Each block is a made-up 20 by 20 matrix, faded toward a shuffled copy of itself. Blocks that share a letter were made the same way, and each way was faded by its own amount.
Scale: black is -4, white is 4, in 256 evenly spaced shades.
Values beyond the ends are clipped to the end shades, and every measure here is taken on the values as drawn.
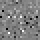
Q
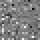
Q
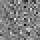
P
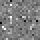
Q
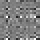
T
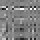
T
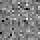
Q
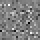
Q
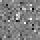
Q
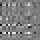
T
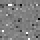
Q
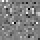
Q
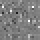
Q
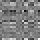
T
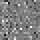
Q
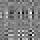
T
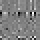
T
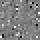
Q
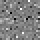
Q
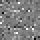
Q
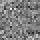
P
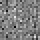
P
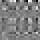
T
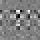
T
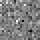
Q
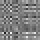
T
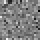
P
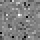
Q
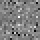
Q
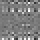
T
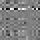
T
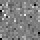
Q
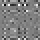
T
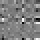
T
